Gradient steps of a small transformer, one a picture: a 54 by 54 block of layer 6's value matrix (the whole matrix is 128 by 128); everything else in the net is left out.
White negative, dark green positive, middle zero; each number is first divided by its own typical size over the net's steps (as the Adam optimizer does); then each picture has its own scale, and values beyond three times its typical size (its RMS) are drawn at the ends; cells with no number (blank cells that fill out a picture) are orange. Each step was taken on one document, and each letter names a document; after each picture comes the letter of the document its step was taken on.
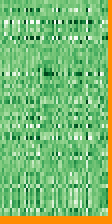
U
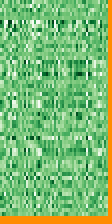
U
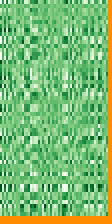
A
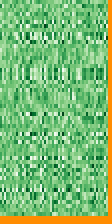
A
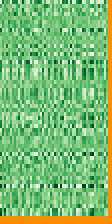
A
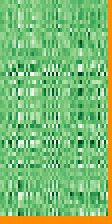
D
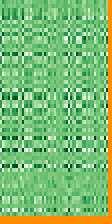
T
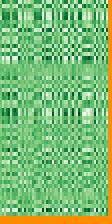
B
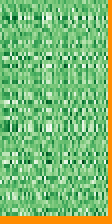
B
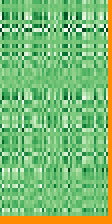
T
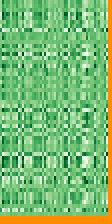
T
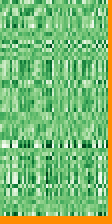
B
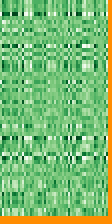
T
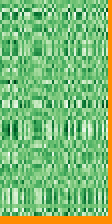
B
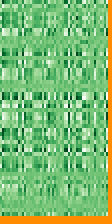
T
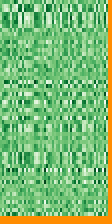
B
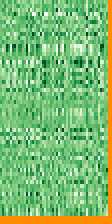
U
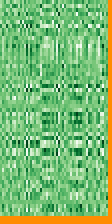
U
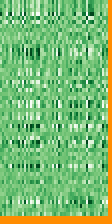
U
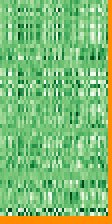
D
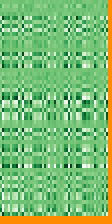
T
